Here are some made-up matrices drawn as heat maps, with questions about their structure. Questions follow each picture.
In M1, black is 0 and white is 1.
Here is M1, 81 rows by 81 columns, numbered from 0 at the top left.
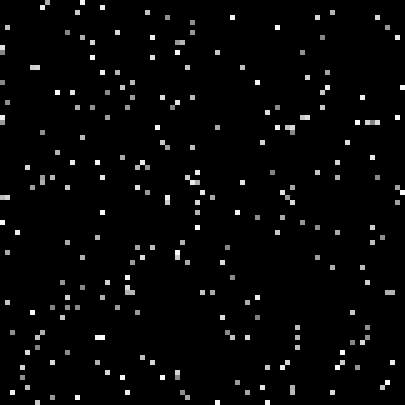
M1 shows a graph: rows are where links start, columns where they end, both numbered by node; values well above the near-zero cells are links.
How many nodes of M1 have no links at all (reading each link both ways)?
1
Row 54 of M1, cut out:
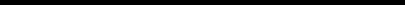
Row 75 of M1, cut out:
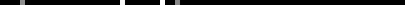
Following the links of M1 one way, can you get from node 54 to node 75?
no
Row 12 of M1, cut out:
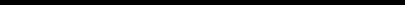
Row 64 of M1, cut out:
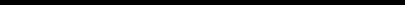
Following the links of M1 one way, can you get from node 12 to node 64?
no
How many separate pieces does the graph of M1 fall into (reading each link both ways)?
2
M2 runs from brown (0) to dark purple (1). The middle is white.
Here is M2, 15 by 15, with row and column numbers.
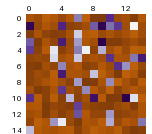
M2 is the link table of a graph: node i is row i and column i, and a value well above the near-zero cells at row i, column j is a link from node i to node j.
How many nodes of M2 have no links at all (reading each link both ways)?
0
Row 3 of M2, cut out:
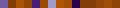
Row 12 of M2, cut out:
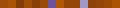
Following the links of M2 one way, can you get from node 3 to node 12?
yes
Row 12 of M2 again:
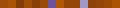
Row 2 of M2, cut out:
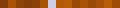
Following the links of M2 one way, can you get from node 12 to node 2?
no
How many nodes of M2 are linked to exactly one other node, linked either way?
1
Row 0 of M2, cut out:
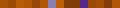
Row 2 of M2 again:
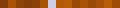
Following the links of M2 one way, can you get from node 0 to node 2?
no
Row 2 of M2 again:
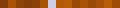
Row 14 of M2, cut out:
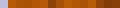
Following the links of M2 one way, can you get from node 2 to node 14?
yes
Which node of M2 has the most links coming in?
node 6
